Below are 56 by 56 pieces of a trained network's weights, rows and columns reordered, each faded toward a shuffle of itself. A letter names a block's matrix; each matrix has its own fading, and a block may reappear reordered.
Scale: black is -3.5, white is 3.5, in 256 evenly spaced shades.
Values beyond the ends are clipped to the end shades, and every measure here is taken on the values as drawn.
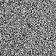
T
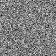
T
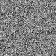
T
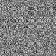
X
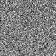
T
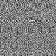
X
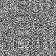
X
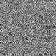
X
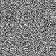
X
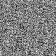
T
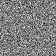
T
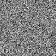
T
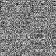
X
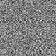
X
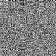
X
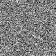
T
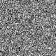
T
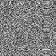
X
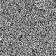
T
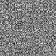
X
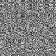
X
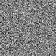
T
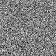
T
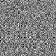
X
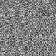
X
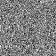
T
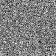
T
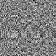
X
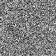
T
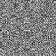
X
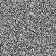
T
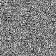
T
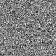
T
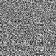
X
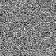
X
